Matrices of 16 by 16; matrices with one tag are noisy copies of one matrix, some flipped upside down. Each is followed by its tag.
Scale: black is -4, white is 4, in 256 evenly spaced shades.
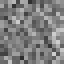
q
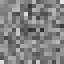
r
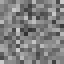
r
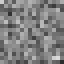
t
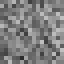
q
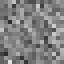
q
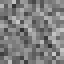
q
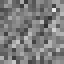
q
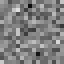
r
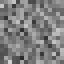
q
